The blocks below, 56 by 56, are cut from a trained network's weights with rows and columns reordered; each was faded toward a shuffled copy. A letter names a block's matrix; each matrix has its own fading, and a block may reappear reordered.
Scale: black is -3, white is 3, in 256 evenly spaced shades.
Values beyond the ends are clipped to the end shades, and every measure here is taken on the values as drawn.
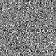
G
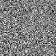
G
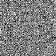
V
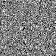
V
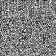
V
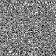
G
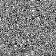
G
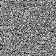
V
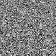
V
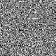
G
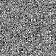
V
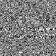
G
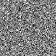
V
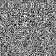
G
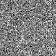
V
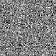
G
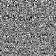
G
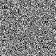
V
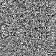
V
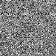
G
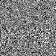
G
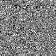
G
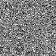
G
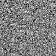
V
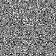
G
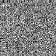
G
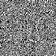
G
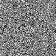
V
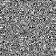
G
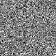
G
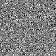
G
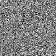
V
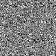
G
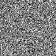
V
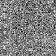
V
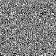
G
